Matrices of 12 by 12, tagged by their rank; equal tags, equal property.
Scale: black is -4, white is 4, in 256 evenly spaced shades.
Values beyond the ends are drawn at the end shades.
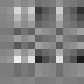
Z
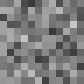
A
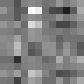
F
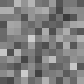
A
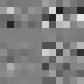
F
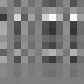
Z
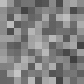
A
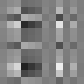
Z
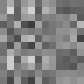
F
